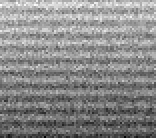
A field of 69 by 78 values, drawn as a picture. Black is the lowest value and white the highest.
Slope: up to the top. Stripes: horizontal, repeating 11 times. Odd rows or columns: none. Histogram: bell-shaped.
